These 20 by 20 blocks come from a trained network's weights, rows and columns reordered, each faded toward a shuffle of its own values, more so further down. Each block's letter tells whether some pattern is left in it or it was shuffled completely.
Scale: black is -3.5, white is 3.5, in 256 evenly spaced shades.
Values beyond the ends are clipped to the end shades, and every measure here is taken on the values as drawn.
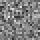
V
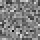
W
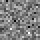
W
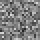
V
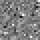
W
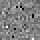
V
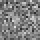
W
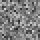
W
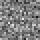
W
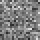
V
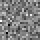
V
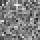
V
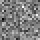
W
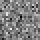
W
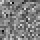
W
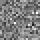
V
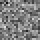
W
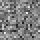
W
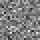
W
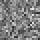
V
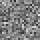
W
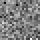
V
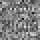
V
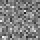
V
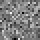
W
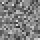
W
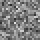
W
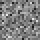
W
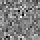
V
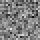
V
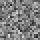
W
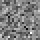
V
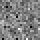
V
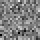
V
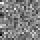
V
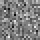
W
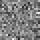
V
